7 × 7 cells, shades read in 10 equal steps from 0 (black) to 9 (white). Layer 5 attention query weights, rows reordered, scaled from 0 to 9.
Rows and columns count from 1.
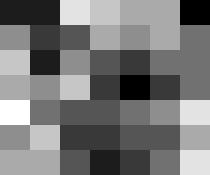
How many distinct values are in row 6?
5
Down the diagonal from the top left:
1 2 5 2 4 3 8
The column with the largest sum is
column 1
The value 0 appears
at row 1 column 7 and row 4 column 5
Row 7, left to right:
6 6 3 1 2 4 8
